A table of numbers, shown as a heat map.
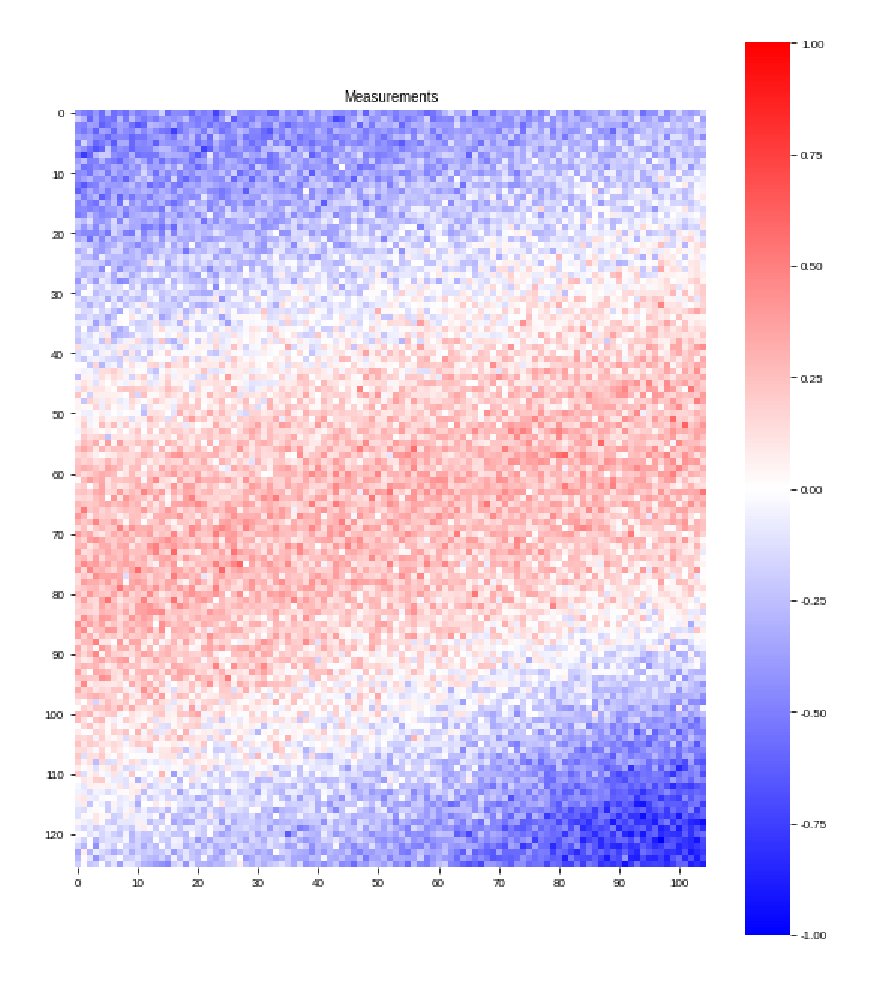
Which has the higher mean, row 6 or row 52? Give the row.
52
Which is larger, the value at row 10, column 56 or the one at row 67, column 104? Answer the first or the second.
the second
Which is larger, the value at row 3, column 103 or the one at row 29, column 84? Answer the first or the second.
the second
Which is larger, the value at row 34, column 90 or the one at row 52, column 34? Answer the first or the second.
the second
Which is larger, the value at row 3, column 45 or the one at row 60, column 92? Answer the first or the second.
the second
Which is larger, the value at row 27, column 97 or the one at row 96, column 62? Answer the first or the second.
the first
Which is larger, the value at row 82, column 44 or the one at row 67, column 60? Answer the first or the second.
the second
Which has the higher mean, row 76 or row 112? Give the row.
76
